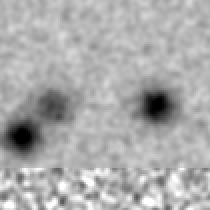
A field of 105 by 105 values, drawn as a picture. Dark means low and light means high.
Most values sit high, with a long tail of low ones. Overall the values sit about 70% of the way up the scale. There are three dips. The ninth with the lowest average is the middle left. The top part is calmer, up to a seam about 80% of the way down. No overall slope runs across the table. There are no lone odd cells.
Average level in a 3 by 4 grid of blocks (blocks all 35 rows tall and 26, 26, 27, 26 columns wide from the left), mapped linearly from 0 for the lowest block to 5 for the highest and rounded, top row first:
5555 | 0322 | 3555
